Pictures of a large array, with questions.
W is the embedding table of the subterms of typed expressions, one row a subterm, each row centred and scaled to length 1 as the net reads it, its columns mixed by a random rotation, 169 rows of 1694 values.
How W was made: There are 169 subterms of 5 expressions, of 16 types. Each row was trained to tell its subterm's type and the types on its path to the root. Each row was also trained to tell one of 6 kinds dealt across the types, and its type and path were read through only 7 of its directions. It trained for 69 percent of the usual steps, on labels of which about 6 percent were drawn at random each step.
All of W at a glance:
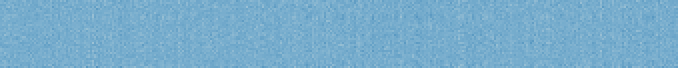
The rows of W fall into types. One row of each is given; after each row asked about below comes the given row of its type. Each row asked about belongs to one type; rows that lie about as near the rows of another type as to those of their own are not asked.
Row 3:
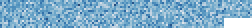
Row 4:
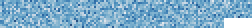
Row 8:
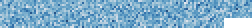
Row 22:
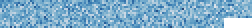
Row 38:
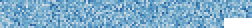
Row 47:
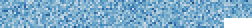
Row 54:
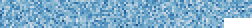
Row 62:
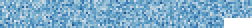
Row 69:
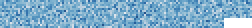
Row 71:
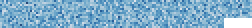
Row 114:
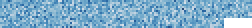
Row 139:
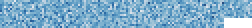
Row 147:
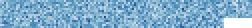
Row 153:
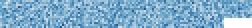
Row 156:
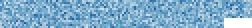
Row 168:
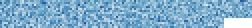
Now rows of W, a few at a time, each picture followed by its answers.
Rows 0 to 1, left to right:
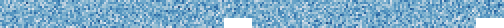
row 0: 153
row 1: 69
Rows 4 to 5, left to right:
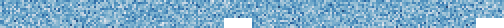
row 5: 147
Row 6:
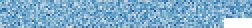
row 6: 8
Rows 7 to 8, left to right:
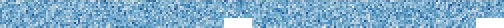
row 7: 69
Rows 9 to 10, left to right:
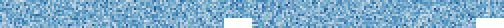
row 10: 114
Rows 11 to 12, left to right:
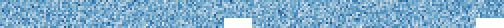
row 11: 4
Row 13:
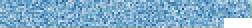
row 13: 114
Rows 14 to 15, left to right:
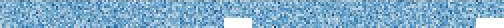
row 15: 71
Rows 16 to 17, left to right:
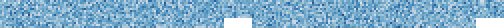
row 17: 54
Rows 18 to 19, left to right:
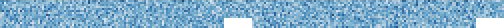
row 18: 38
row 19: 71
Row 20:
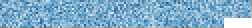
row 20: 153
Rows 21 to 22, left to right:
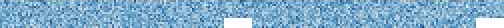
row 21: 168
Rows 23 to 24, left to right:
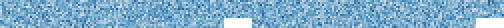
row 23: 4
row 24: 62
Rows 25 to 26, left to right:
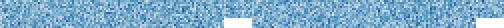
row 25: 8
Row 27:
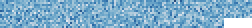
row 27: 54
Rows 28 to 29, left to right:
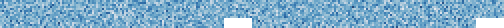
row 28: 38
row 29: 147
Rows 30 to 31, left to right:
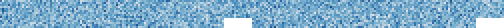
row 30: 139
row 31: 147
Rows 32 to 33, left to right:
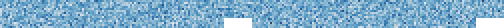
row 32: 22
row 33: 4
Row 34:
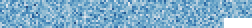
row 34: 71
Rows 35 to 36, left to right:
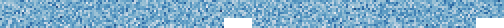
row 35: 153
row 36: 47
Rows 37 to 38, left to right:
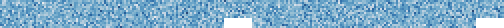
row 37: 69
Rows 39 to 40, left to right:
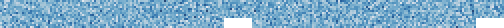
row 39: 156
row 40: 4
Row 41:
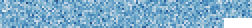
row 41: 71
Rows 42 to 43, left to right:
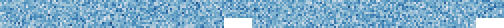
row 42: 38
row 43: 139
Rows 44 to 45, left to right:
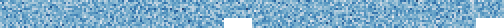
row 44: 38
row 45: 71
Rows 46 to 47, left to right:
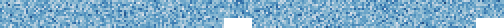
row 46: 62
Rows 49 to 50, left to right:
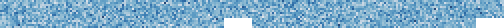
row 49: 8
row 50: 114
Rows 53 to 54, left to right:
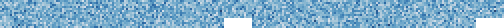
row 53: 156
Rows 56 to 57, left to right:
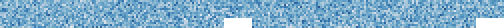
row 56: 8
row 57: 168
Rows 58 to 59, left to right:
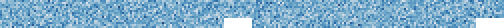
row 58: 62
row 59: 168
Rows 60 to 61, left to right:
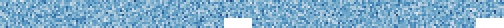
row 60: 4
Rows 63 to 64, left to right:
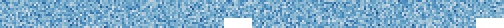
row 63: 168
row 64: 54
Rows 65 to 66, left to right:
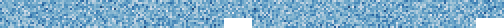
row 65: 147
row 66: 139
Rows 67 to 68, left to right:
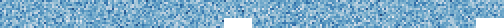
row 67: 54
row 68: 147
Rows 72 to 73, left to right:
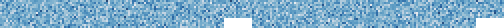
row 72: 139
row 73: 69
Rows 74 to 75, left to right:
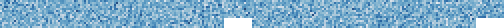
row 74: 3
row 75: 139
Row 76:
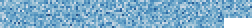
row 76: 38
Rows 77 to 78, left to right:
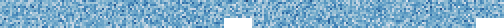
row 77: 47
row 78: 153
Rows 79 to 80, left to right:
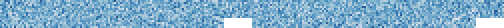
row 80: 69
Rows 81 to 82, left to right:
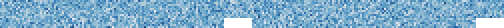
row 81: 147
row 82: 4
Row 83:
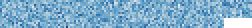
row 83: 71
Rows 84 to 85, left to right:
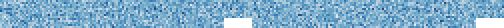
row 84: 156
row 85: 38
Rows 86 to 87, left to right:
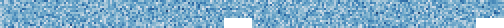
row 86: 38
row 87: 69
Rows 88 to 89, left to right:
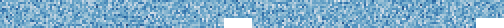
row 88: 139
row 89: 156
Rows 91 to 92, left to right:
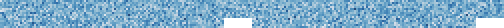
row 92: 47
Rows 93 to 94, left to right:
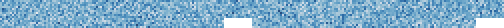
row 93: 139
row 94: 69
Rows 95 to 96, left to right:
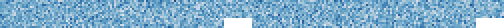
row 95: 54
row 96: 3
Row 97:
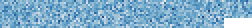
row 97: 47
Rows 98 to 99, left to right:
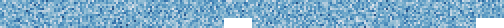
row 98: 54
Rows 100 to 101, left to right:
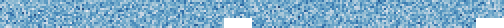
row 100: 153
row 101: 147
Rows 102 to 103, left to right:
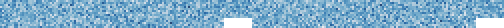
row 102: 62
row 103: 8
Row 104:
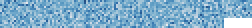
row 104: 3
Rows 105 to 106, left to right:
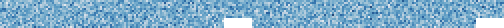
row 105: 8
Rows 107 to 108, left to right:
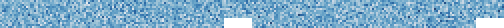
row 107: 47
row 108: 38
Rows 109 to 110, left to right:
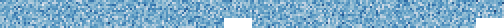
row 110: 69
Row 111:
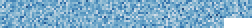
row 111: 114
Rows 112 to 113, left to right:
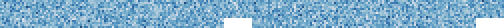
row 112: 147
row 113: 4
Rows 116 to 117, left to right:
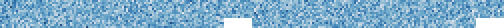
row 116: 3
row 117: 62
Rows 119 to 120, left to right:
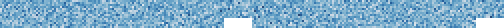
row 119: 22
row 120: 4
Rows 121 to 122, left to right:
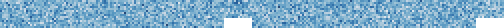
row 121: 62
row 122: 147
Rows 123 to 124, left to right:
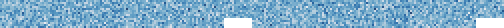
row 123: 153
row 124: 54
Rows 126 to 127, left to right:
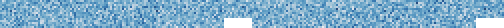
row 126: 54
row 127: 8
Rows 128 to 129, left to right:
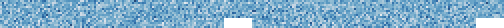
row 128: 4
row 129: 8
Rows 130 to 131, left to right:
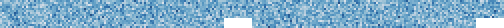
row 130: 8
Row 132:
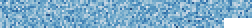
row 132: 38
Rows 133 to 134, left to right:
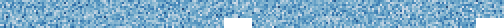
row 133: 22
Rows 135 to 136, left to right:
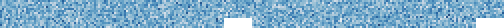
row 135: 69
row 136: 139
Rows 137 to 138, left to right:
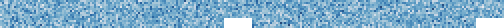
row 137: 8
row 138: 168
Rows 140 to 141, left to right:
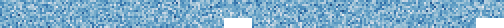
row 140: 62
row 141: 168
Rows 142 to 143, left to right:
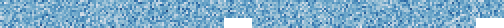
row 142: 38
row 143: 69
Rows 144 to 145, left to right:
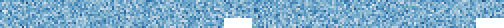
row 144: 71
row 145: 4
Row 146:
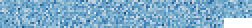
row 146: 147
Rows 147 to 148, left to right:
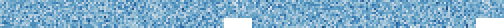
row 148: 147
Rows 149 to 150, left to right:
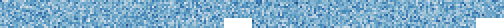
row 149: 139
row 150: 168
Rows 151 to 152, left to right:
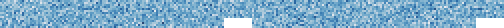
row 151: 153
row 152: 22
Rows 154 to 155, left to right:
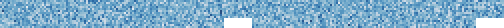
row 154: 4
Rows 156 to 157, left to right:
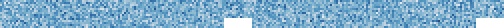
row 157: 3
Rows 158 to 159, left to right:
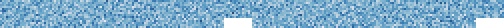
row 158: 139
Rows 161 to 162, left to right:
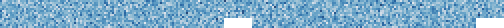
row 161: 69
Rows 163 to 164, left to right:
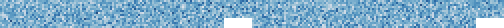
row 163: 47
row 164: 8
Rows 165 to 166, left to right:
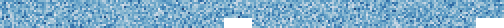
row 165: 22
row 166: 47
